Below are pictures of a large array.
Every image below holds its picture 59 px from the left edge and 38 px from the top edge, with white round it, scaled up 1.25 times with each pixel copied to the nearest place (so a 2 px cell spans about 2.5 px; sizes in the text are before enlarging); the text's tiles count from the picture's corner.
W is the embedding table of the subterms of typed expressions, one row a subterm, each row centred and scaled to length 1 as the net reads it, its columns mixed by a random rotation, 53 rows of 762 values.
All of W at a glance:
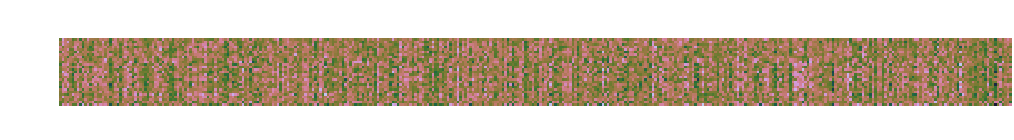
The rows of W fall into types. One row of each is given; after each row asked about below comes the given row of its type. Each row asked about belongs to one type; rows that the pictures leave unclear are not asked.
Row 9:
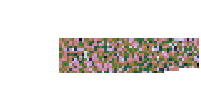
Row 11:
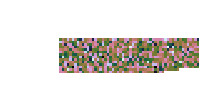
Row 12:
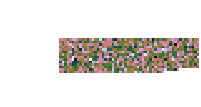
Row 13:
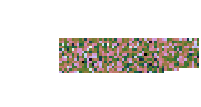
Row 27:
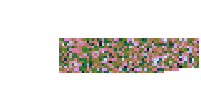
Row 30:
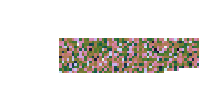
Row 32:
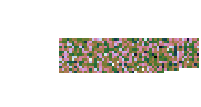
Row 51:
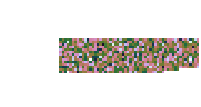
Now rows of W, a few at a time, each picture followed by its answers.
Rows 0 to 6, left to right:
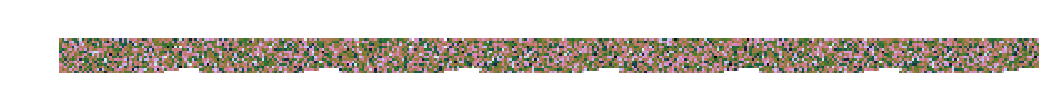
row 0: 27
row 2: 30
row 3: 12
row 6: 12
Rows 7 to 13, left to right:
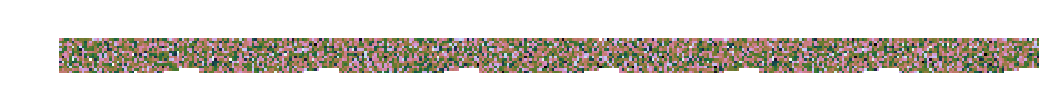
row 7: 32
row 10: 27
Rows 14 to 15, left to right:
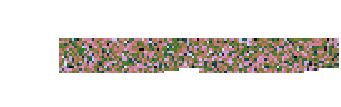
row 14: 11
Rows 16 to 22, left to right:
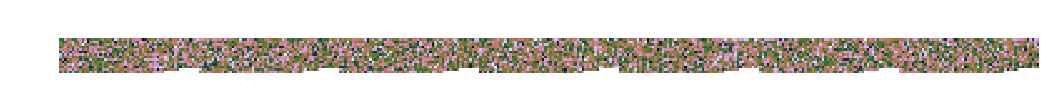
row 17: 12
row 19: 51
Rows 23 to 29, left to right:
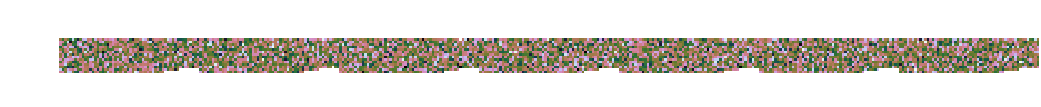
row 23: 11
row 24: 32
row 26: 27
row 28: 12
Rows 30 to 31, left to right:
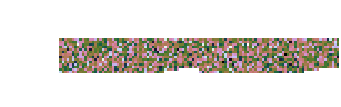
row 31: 13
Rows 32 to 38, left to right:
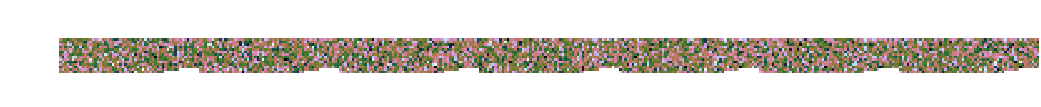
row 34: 11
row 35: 51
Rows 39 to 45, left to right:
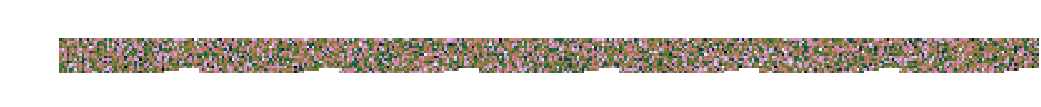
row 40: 11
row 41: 12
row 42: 9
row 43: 27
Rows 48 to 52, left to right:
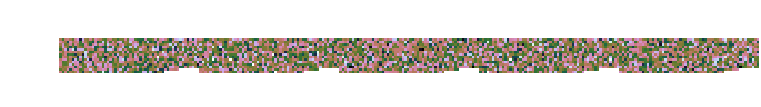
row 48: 9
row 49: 32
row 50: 11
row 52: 27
